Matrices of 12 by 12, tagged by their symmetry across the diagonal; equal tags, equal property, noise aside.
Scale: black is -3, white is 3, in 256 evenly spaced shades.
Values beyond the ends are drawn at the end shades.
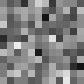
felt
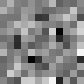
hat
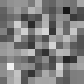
felt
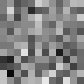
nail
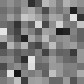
felt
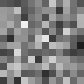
nail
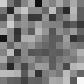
hat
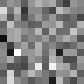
nail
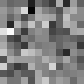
felt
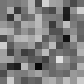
hat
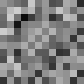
hat
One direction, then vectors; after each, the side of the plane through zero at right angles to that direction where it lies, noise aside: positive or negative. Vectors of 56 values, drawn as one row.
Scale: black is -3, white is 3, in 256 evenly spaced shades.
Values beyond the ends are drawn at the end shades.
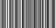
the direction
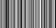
negative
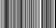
negative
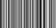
negative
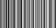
negative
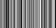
negative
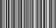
negative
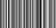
negative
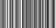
positive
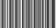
positive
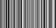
negative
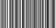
positive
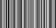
negative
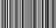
positive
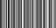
negative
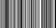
negative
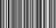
negative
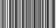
positive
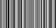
negative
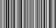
negative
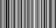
negative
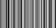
negative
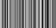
positive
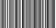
positive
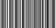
positive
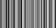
negative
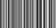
negative
